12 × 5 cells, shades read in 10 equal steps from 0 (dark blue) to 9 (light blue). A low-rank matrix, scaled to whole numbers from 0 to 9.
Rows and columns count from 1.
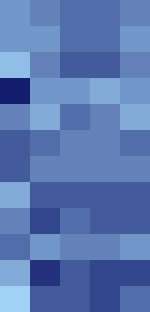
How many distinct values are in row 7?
2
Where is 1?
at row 11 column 2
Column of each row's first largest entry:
1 1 1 4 2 3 2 1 1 2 1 1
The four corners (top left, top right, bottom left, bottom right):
6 5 9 4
